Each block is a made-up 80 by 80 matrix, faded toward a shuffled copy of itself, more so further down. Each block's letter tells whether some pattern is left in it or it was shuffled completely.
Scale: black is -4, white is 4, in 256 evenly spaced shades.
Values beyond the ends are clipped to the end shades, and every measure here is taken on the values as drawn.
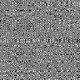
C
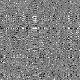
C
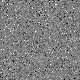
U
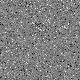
U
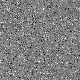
U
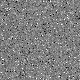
U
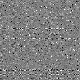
C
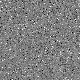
U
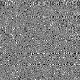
C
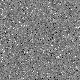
U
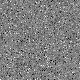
U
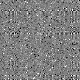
C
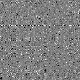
C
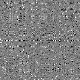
C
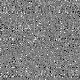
C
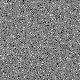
U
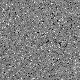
U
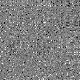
C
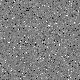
U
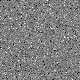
U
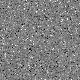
U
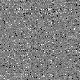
C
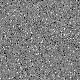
U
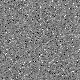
U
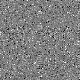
C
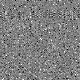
C
